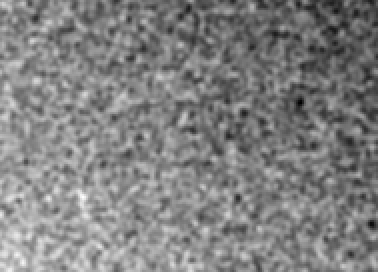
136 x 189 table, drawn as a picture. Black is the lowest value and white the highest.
Lone odd cells: none. Slope: up to the bottom left. Ninth with the lowest average: top right. Ninth with the highest average: bottom left. Odd rows or columns: none. Average level on the scale: 50%. Grain: blotchy.
